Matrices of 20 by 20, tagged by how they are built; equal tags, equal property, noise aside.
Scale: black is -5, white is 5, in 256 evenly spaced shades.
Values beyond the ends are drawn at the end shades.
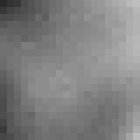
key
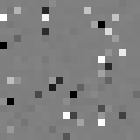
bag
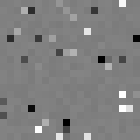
bag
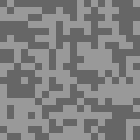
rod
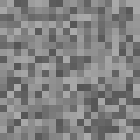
rod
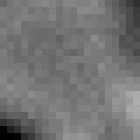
key
